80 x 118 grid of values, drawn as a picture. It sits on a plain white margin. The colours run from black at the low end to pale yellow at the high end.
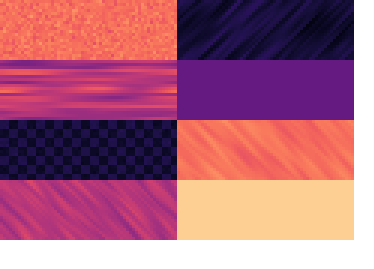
It is made of 4 by 2 panels. Panel 1,1: high, fine-grained, faint in contrast. Panel 1,2: very low, slanting up to the right, faint in contrast. Panel 2,1: middling, streaked across. Panel 2,2: low, flat. Panel 3,1: very low, checkered, faint in contrast. Panel 3,2: high, slanting down to the right, faint in contrast. Panel 4,1: middling, slanting down to the right, faint in contrast. Panel 4,2: very high, flat.
